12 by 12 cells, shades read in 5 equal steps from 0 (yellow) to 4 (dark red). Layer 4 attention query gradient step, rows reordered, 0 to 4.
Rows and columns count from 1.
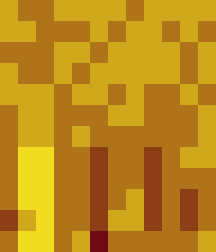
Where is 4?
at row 12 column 6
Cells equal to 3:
11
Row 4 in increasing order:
1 1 1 1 1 1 1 1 2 2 2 2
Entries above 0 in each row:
12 12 12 12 12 12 12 10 10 10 11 10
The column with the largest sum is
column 6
